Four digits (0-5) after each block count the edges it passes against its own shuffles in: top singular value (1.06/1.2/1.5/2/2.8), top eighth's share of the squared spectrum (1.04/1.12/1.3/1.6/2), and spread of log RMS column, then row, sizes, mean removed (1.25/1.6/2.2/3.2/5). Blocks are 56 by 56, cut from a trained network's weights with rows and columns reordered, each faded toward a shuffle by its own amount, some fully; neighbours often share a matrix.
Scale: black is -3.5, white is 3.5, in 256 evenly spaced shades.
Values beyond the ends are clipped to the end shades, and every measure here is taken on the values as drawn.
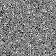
0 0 0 0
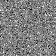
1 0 0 0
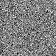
0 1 0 0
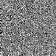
2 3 2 1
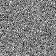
2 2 0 0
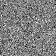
0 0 0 0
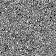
0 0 0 0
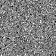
1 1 0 0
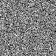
2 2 0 0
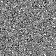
0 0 0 0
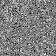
1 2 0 1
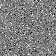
1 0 0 0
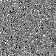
0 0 0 0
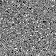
2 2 0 0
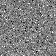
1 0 0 0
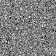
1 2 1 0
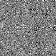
2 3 1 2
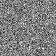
2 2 0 0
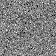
1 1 0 0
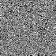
2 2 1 1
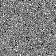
1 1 0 0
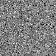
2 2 0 1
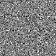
2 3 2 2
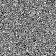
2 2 0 0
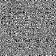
3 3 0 3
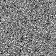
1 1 0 0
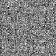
3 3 1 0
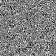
2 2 1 0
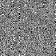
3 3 2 0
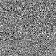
3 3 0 2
